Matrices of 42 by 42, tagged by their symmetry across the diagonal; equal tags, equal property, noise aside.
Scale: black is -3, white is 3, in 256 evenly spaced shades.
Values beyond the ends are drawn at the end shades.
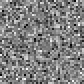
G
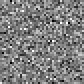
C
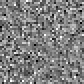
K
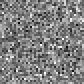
C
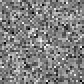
G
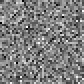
G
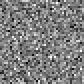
C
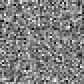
K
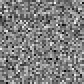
C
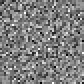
G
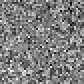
K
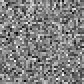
C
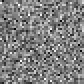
K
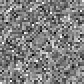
G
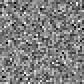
K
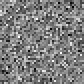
G
